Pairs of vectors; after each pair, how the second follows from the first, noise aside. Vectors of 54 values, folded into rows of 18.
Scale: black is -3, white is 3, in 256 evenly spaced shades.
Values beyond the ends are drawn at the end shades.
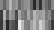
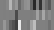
partly zeroed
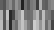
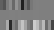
partly zeroed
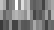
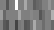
partly zeroed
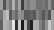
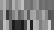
sign-scrambled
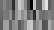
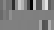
partly zeroed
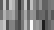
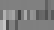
partly zeroed
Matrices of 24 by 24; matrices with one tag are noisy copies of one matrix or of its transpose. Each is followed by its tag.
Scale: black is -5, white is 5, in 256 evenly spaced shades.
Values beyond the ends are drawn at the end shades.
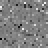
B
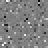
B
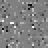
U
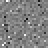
B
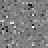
U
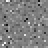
B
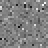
B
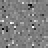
U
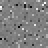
B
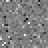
B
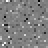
B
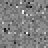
U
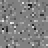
U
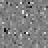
U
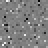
B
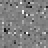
U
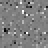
U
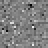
U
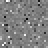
B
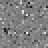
U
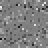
B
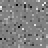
B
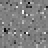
U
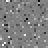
B
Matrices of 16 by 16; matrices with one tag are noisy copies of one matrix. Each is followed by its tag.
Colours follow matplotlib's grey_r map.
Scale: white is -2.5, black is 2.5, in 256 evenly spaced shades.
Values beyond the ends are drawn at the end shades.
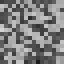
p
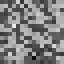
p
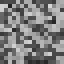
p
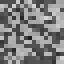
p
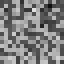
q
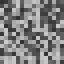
q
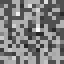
q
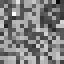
q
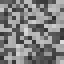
p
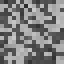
p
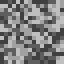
p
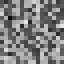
q
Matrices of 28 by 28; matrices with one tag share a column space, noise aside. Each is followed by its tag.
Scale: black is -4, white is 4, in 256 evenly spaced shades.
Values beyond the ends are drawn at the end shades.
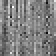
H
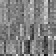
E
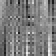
H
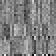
E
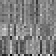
E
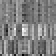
E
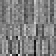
E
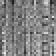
H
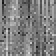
H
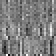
E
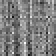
H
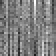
H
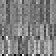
E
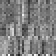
E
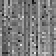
H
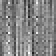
H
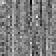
H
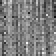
H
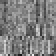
E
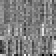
E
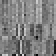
E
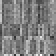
E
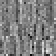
E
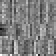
E
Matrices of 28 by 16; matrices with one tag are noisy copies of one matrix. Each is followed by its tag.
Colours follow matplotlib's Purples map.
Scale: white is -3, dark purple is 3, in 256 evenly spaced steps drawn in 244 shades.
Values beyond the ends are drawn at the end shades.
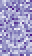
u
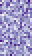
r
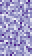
r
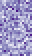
u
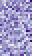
u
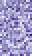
u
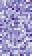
u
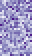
u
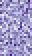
r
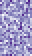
r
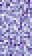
r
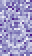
u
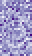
u
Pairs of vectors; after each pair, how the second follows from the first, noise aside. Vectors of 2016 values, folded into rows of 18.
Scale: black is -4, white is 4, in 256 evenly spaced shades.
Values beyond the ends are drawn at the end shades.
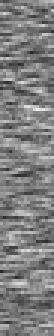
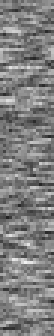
wrapped around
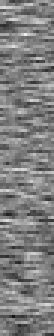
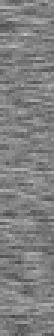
shrunk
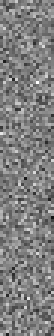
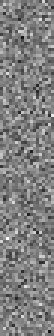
wrapped around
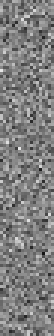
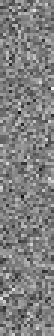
wrapped around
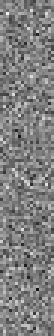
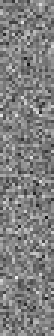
wrapped around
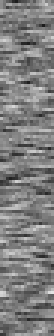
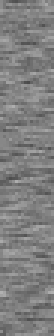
shrunk
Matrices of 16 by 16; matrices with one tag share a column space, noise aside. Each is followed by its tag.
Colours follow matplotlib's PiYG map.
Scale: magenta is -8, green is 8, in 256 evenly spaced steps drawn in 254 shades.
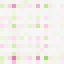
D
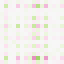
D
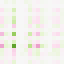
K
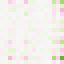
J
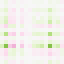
K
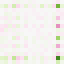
D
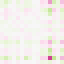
J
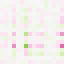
K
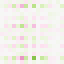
D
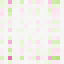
J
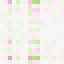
J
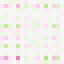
D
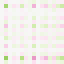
D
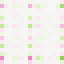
D
